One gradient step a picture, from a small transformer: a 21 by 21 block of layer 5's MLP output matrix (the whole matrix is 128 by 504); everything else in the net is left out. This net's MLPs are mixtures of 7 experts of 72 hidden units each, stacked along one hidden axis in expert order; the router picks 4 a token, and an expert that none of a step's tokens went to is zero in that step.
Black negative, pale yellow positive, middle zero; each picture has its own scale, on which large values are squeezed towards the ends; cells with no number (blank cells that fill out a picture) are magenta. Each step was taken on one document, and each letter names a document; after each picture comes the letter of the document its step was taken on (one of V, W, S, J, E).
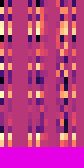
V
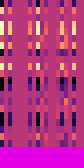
V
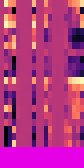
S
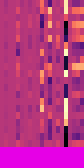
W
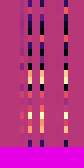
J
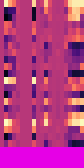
S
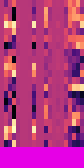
S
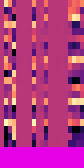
S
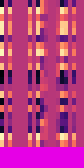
V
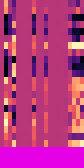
S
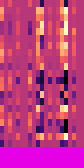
V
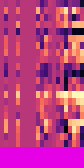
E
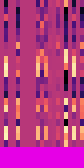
E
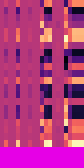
W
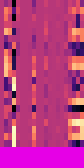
S
